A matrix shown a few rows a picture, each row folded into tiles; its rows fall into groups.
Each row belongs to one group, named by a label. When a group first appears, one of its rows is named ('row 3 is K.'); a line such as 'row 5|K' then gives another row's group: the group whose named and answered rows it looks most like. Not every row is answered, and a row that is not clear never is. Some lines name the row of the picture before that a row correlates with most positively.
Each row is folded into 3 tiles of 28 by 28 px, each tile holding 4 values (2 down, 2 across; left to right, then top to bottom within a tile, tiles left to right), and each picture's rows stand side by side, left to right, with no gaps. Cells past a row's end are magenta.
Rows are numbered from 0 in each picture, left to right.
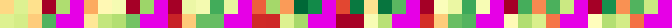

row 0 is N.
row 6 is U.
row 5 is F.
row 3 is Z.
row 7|U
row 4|Z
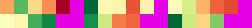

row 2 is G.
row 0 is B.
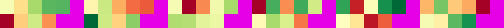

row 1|G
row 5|B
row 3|U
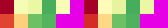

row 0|F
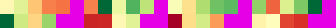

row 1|Z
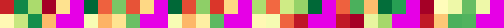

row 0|B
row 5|F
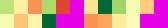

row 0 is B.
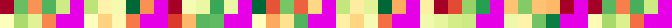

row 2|F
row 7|U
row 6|B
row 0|U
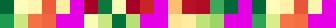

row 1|B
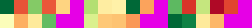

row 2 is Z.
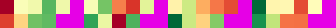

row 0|F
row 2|G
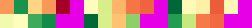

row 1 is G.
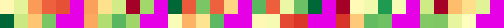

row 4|F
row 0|G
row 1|N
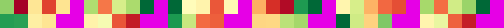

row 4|G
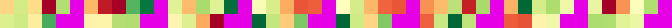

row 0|N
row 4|G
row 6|Z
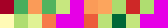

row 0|U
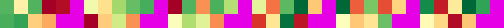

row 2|U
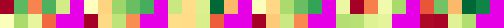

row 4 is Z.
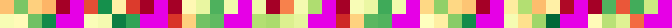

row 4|F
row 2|F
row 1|B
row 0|B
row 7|U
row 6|B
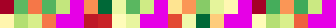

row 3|U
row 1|Z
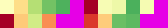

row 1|F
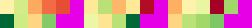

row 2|N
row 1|B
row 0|G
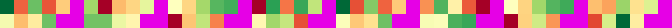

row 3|U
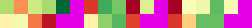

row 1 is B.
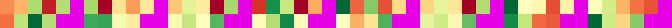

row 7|G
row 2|N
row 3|B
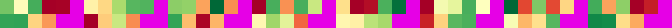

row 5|F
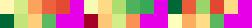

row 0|G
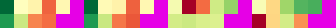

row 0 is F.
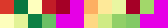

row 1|N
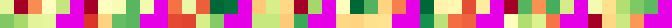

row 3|N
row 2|Z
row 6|U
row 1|F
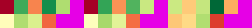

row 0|U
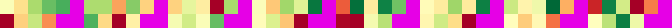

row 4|Z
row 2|N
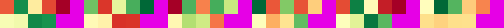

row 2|U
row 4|B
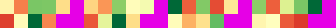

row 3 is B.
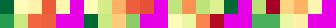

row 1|G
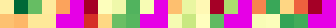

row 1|F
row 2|N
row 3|B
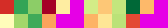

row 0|B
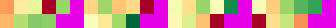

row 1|B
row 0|N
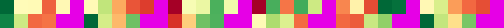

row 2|F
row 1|G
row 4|Z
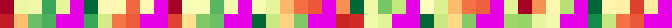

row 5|G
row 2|F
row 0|F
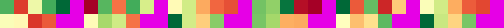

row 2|G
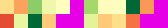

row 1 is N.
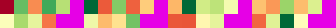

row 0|U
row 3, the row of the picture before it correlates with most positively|0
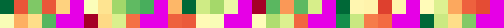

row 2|Z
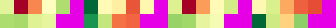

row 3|G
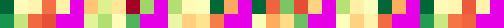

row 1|N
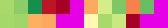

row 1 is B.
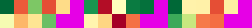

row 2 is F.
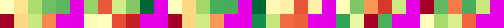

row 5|U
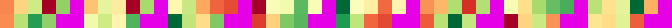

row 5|N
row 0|N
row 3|F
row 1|N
